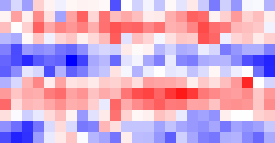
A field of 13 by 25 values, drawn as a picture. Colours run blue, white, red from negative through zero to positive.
Streaks run across, left to right. Horizontal stripes repeat 2 times down the table. The ninth with the lowest average is the middle left.
